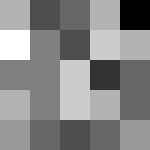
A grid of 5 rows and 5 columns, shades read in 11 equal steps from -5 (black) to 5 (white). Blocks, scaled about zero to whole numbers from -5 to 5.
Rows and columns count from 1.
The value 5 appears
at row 2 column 1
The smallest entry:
-5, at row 1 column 5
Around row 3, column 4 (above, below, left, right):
3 2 3 -1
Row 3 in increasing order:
-3 -1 0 0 3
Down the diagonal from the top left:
2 0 3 2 1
